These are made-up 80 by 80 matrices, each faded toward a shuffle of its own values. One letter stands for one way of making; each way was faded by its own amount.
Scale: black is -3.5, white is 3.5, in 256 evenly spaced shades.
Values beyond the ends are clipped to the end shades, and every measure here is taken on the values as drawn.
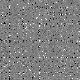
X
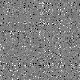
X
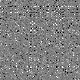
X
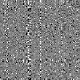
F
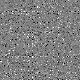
X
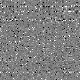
X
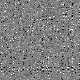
X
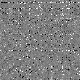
X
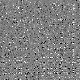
X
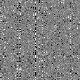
F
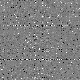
X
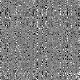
F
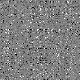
X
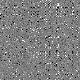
X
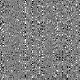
F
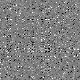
X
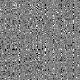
F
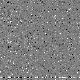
X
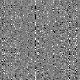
F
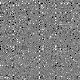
X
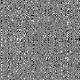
F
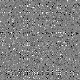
X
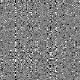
F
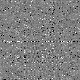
X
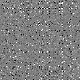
X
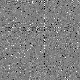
X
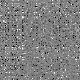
X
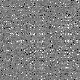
X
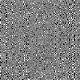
F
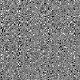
F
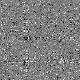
X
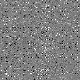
X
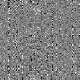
F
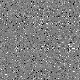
X
